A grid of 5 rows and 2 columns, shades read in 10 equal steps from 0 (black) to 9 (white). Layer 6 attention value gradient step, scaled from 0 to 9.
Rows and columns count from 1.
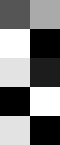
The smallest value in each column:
0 0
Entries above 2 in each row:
2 1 1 1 1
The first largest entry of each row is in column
2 1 1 2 1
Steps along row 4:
up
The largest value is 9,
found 2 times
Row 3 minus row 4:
8 -8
